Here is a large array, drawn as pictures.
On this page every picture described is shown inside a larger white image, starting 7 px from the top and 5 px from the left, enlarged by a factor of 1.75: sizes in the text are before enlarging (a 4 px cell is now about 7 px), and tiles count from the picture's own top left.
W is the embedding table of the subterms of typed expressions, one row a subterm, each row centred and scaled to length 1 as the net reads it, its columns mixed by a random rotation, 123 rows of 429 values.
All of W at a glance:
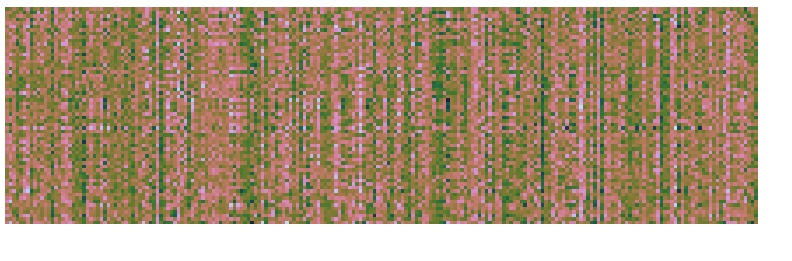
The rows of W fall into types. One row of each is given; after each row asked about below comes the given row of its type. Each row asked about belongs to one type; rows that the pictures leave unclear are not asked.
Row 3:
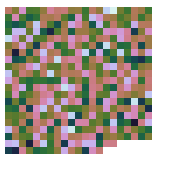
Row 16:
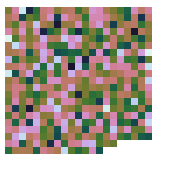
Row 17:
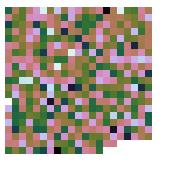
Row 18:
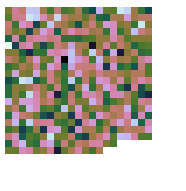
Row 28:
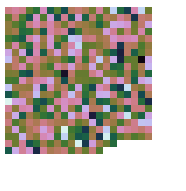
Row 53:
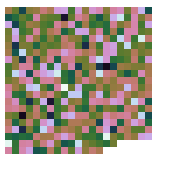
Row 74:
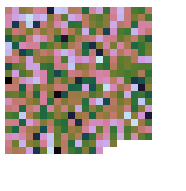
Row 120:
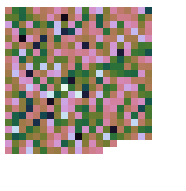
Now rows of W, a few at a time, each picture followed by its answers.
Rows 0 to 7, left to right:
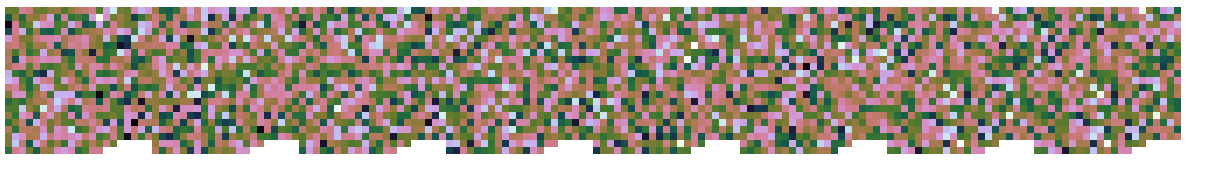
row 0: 3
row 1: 120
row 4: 28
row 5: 16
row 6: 3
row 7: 3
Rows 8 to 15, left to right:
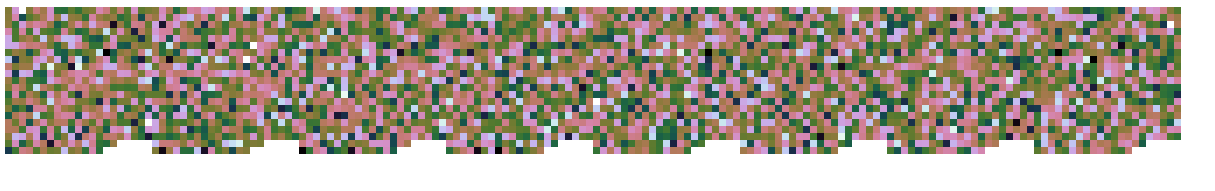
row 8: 16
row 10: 17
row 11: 17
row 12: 28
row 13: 53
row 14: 3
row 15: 18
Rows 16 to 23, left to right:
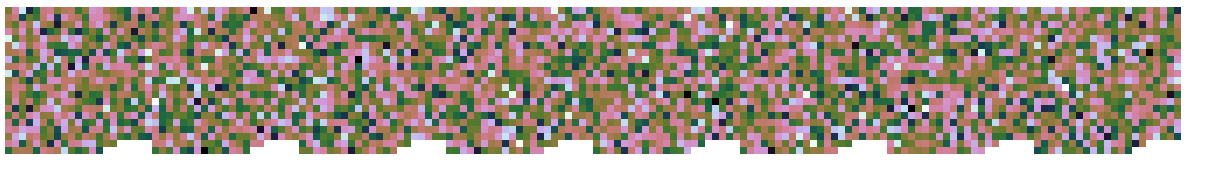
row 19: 3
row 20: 3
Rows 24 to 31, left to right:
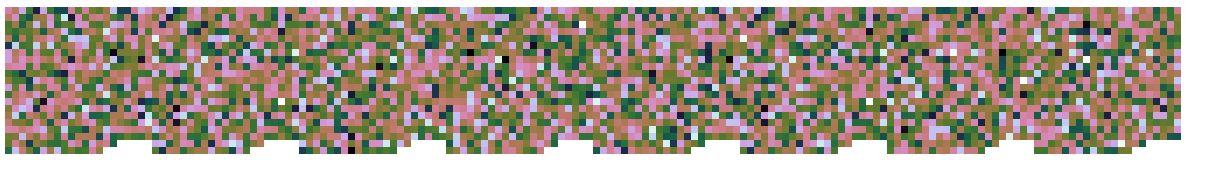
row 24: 28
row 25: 16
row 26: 17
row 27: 18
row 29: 16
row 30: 18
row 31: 16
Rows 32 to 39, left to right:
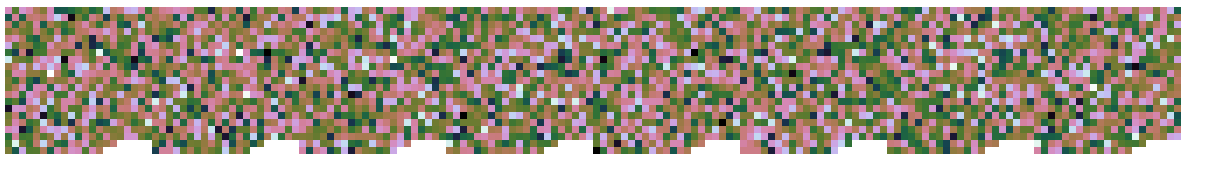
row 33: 28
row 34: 74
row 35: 53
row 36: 3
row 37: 74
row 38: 28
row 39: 53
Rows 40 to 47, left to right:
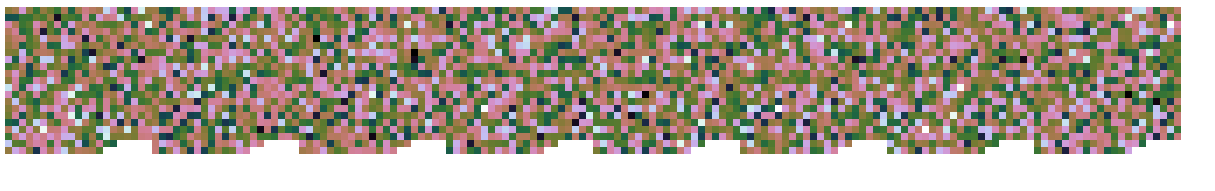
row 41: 120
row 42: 120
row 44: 120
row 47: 3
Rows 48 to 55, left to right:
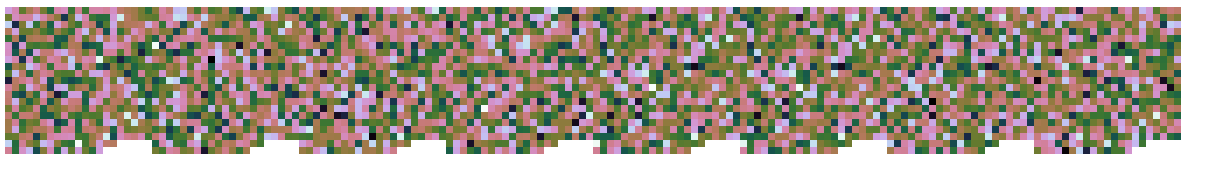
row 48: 74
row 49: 18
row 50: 120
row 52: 53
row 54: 53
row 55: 74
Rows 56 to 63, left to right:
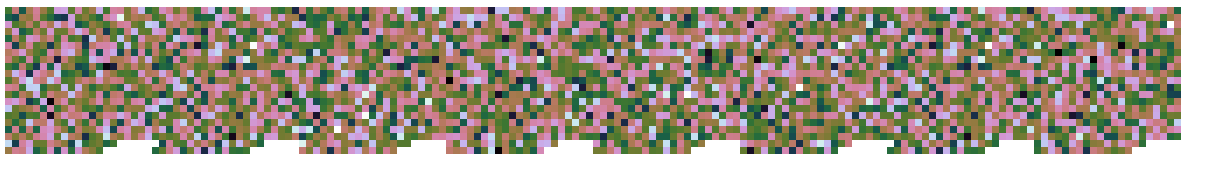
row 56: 53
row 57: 53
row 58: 53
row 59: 74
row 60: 28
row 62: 53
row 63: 18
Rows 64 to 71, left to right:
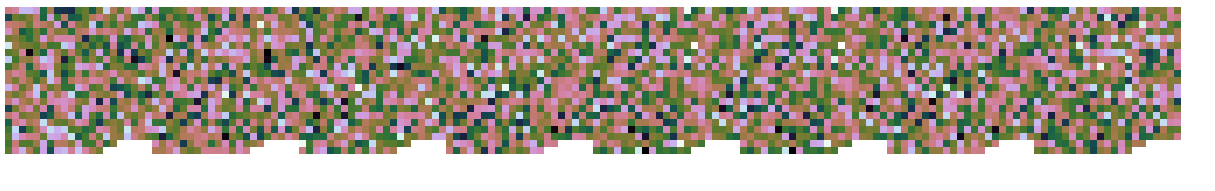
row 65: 120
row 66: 53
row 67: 120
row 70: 120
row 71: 28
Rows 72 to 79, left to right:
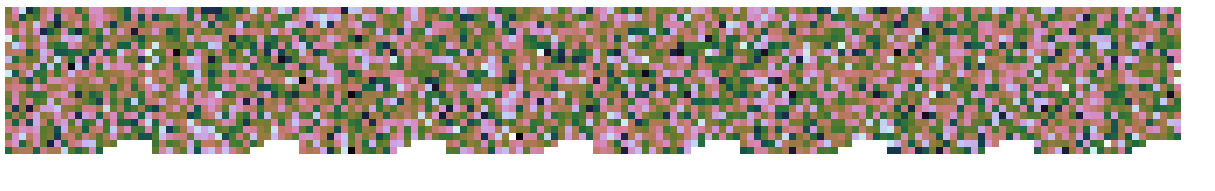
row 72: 16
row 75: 120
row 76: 74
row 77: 18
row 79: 16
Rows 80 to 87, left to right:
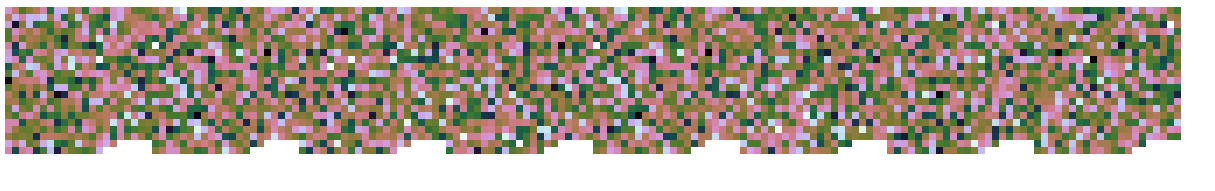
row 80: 74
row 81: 18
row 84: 18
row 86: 120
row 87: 18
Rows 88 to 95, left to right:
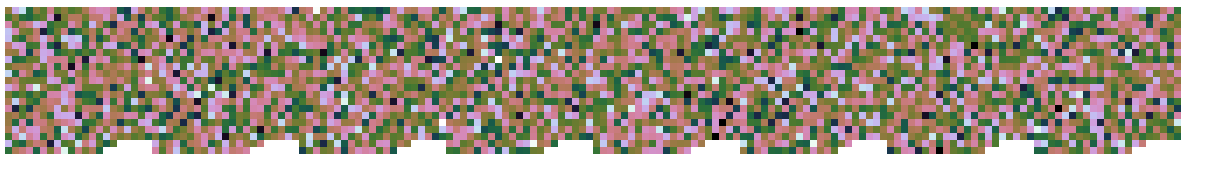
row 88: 16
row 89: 120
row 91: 16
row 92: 3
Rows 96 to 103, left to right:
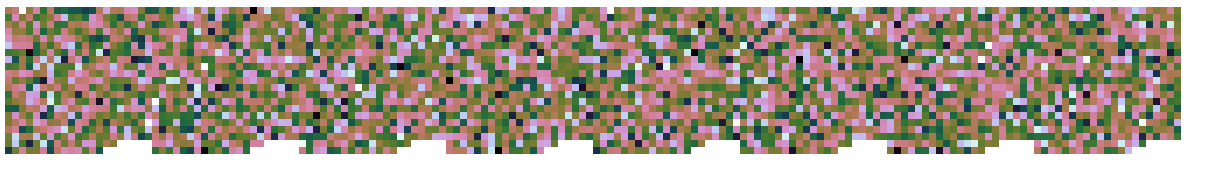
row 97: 17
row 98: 53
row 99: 74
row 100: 16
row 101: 18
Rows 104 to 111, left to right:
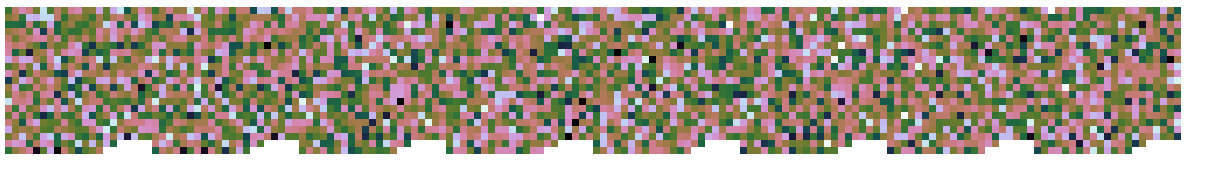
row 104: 17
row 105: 17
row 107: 3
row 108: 18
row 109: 28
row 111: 16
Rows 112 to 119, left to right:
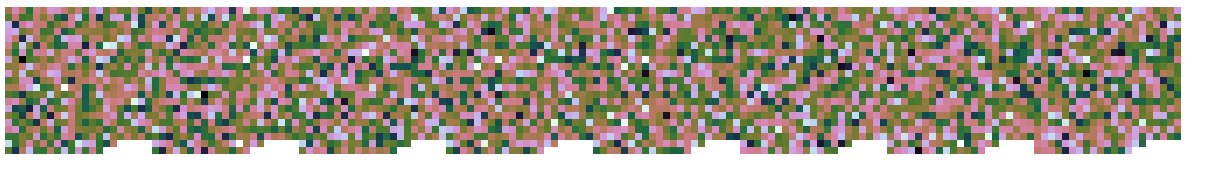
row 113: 120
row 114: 53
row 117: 53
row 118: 74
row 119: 74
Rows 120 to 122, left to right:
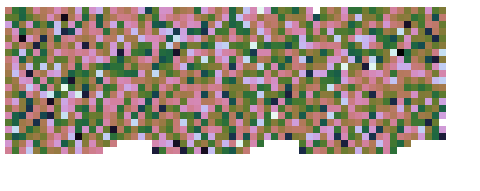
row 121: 3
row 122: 16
